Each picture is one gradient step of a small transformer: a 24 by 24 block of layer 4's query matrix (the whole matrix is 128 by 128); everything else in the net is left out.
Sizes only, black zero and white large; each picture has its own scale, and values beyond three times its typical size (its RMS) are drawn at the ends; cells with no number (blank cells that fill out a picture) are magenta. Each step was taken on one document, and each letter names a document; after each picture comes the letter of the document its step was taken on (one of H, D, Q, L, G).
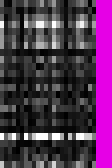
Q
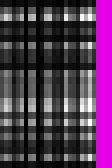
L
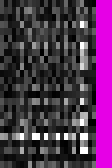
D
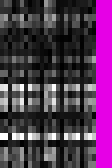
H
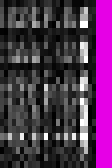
D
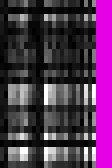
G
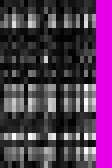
H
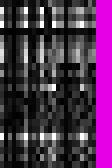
Q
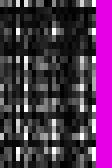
Q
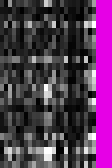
H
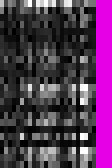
D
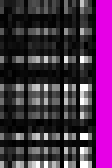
D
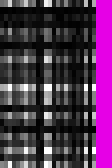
G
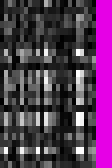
G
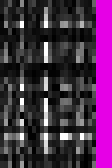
G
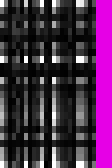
Q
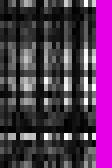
G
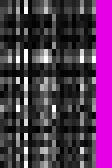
Q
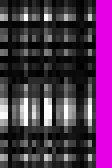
L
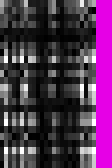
H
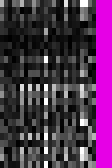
D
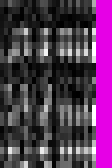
G
